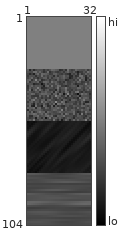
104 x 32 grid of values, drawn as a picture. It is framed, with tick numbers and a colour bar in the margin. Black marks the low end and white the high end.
It is made of 4 by 1 panels. Panel 1,1: middling, flat. Panel 2,1: low, fine-grained. Panel 3,1: very low, slanting up to the right, faint in contrast. Panel 4,1: low, streaked across, faint in contrast.
